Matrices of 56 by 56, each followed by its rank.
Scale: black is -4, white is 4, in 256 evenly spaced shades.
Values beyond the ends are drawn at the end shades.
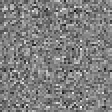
ten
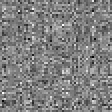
ten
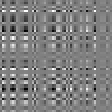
one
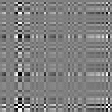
one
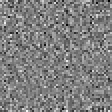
ten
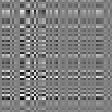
one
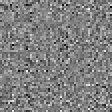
ten
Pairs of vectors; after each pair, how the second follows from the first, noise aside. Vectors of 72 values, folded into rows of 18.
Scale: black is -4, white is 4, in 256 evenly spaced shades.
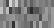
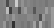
partly zeroed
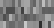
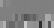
partly zeroed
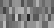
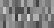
negated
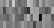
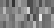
negated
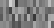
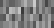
shuffled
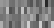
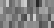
shuffled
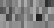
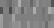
partly zeroed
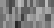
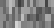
negated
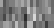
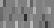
partly zeroed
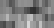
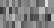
shuffled
